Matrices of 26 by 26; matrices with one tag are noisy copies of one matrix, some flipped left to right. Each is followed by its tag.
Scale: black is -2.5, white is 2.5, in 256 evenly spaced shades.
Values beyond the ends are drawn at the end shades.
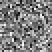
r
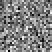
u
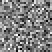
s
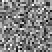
s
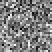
r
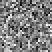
r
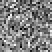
r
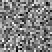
s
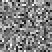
s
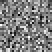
u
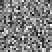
u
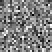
u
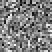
r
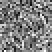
r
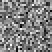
s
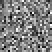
u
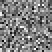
u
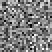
s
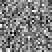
u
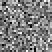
s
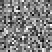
u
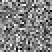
s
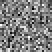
u
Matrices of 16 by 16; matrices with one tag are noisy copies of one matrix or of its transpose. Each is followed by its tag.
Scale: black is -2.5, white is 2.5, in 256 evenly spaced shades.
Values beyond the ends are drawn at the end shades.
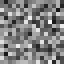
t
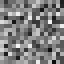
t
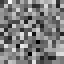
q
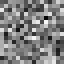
q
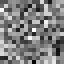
q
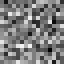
t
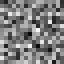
t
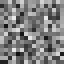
t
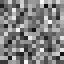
t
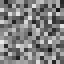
t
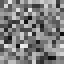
q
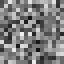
q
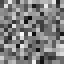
q
